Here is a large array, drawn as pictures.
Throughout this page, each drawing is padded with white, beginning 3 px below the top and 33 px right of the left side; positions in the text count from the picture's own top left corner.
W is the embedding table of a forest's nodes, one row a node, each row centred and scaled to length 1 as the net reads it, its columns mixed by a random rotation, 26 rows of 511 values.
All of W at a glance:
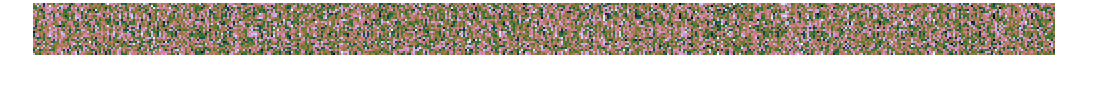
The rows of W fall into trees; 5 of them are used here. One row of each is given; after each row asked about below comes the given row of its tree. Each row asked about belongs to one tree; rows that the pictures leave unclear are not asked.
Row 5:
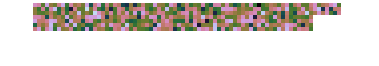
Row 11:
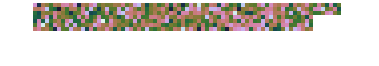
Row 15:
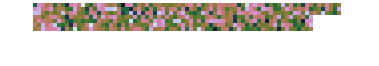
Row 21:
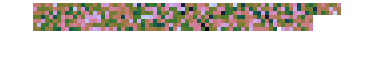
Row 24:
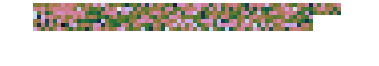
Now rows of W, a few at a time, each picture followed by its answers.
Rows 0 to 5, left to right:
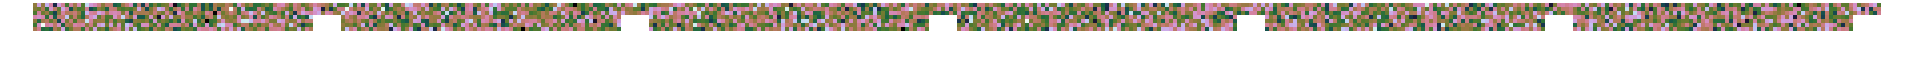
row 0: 5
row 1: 15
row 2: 24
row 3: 11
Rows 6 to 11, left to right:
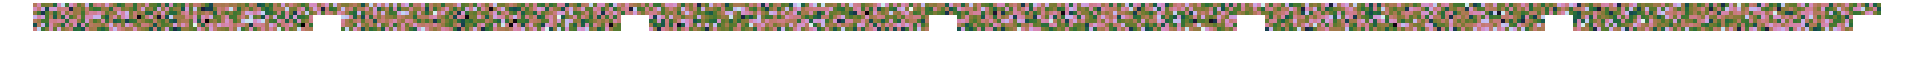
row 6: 5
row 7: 5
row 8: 24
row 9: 21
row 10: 21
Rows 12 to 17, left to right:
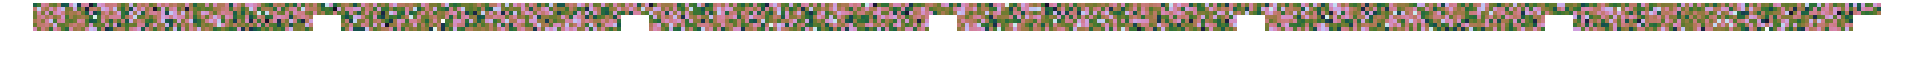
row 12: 15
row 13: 11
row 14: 15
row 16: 15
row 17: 24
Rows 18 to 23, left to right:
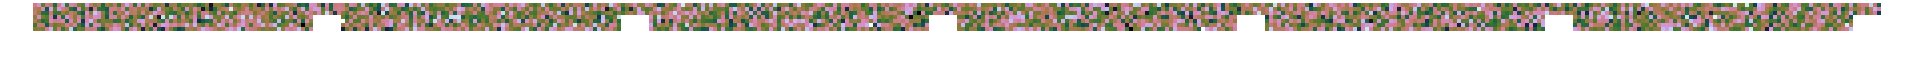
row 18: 5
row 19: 21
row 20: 24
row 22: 15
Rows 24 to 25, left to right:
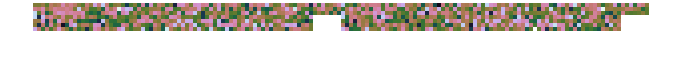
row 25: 24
